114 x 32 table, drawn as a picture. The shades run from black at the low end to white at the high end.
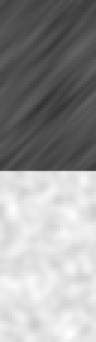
It is made of 2 by 1 panels. Panel 1,1: low, slanting up to the right, faint in contrast. Panel 2,1: very high, blotchy, faint in contrast.
